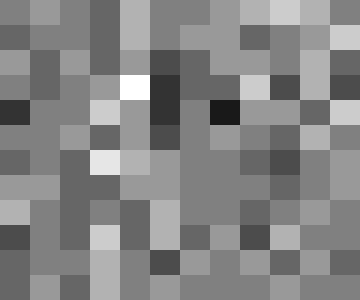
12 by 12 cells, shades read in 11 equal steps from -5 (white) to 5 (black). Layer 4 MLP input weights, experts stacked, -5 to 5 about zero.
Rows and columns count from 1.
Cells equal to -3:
6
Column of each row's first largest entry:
4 1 6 6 8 6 10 3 3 1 6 1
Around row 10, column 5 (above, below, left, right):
1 0 -3 -2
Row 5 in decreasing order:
4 3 3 1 0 0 0 -1 -1 -1 -3 -3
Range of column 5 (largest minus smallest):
6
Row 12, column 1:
1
